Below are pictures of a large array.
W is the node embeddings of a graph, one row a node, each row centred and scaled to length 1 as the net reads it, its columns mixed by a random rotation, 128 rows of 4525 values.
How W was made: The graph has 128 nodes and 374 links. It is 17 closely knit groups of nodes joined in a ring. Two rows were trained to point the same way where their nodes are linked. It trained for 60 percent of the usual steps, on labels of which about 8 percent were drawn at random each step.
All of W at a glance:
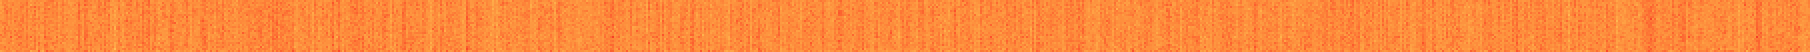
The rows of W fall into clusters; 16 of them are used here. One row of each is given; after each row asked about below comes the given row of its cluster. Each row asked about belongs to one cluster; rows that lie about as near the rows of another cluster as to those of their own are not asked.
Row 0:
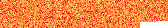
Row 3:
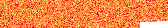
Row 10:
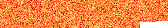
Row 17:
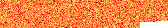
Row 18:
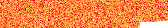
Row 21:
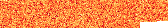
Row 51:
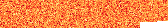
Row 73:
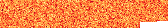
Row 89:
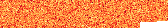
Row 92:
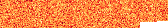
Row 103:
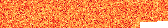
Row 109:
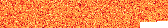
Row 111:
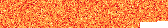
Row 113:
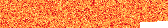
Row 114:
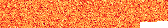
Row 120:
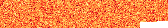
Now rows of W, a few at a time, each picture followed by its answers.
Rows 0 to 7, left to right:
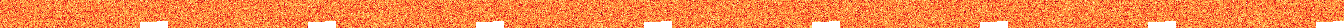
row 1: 10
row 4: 18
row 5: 89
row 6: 92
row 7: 21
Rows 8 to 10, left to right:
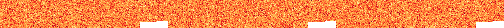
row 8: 10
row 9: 3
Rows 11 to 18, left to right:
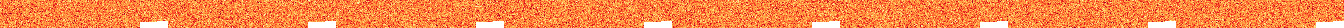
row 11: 73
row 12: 0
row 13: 10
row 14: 92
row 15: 89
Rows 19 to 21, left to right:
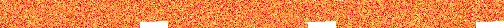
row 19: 109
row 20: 103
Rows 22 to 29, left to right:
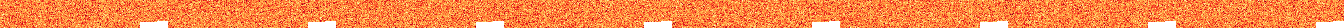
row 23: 103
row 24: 10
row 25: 3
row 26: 114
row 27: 114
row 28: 73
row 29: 17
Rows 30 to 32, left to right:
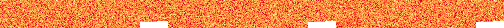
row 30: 0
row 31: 3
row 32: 114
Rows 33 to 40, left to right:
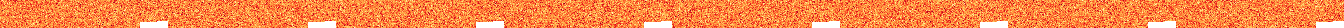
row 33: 109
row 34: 21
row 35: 73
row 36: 89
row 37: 89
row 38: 0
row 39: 17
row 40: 10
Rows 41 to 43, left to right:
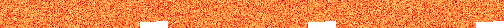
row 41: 10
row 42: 109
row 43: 51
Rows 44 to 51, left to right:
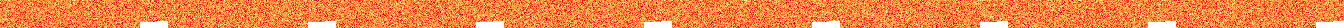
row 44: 17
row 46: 111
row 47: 103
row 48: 17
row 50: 51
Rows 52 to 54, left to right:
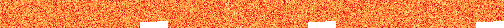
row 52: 73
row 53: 113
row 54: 18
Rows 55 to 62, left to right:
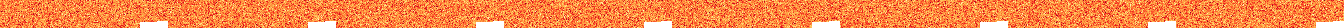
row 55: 3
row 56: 109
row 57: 103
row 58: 0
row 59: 18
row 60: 89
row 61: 111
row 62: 21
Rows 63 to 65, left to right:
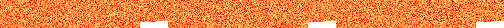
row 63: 10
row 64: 3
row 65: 113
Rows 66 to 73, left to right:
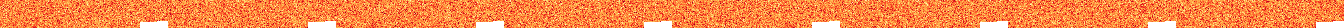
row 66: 120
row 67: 73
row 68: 17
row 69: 51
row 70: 3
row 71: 120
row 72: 103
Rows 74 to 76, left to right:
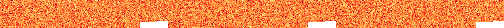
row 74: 73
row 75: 114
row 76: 51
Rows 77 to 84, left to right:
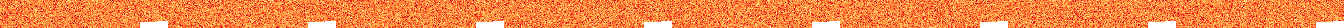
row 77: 73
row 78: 18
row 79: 109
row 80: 92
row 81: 113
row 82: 111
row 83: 0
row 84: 73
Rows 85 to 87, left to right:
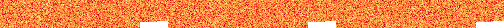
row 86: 51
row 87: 113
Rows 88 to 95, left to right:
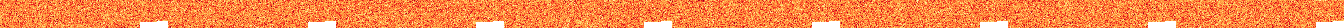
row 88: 3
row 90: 103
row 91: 21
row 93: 92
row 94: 92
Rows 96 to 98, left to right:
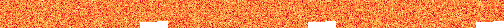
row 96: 51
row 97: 114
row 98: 3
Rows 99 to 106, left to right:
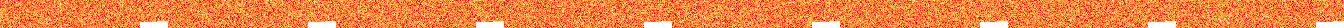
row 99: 111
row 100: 0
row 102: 120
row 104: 17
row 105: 114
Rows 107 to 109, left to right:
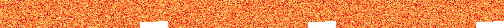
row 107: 111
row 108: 89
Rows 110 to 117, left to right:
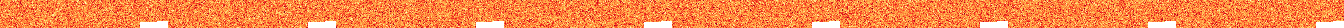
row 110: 92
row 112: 10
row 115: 73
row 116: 120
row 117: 17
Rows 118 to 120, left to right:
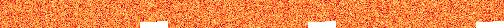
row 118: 109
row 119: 92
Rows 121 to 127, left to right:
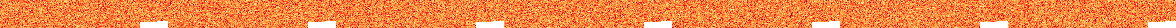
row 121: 89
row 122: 120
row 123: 3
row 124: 113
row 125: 114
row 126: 10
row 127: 21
